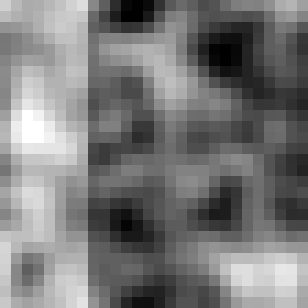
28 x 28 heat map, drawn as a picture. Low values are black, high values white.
The left part is higher, up to a seam about 30% of the way across. The middle left is the ninth with the highest average. There are no lone odd cells. The texture is blotchy.
